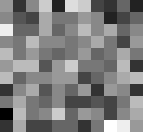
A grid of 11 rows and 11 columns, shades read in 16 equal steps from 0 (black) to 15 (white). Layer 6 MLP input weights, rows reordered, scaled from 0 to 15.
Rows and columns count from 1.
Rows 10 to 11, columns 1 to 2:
0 11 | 3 10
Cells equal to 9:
13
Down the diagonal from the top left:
9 5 6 8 6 12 4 3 4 8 9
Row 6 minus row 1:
0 8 3 -7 7 -1 -5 3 3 5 1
